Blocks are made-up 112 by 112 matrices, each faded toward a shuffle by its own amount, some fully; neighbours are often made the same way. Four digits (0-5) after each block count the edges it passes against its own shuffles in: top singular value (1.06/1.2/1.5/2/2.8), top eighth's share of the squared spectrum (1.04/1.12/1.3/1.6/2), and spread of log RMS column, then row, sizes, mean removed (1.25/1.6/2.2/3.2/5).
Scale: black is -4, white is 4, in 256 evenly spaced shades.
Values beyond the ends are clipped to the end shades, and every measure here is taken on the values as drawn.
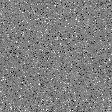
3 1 0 0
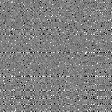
5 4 2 3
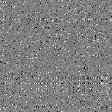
4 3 1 2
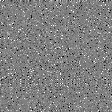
4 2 1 1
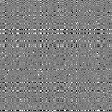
5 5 3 4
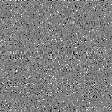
4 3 1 2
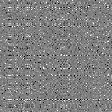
5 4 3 3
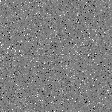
2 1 0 0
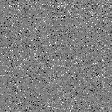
4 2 1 1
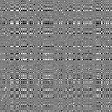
5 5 4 4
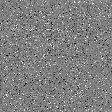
3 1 0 0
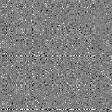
5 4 2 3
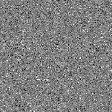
4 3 1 2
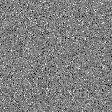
3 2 1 1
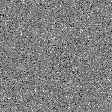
2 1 0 0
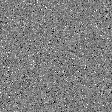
0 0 0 0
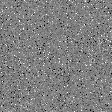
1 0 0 0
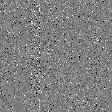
2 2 2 0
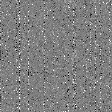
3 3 3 0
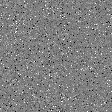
0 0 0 0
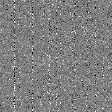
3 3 3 0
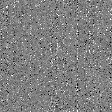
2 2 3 0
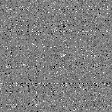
2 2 2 3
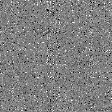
2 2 3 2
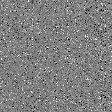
1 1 2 1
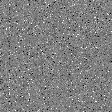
1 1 1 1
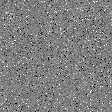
0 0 0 0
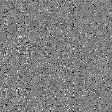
2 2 2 2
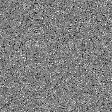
3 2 0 0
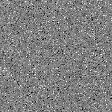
3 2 1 1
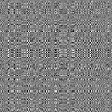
5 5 4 4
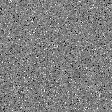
2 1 0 0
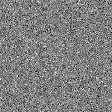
3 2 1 0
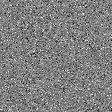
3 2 0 0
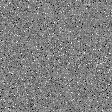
1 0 0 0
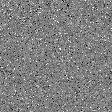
0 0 0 0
